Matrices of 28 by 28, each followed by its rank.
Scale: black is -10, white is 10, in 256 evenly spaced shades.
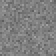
full rank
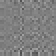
three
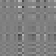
one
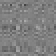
three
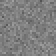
full rank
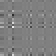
one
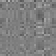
three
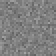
full rank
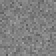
full rank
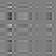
one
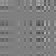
one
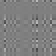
one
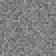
full rank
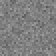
full rank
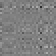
three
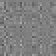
three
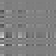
one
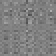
three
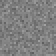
full rank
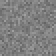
full rank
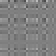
one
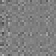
three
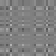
one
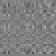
three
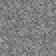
full rank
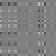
one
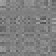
three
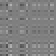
one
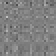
three
